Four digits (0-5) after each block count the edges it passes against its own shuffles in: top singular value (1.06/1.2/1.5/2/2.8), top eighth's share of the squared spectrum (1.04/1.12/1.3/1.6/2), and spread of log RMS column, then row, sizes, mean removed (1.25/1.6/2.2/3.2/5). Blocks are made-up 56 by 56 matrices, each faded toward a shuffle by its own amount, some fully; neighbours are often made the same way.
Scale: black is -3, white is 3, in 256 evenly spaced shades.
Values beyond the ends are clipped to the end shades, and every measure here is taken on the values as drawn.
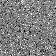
0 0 0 0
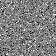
0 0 0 0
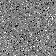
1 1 0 0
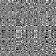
4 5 3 3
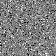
0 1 0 0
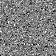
1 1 0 1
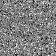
0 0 0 0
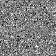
1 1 0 2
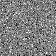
0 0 0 0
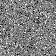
0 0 0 0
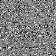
1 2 0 3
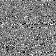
1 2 0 3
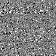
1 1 0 2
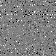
2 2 0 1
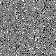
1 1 1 1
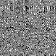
4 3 2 2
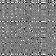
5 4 2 3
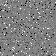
1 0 0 0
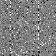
4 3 2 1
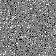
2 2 1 0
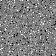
0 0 0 0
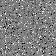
2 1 1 0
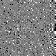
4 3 2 0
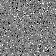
2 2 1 0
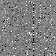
3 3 1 0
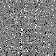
3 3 2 0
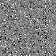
3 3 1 1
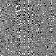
4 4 3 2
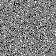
0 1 0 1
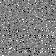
3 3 1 2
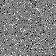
2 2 0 1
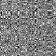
4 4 2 2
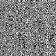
3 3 2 1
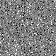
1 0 0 0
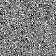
3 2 1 1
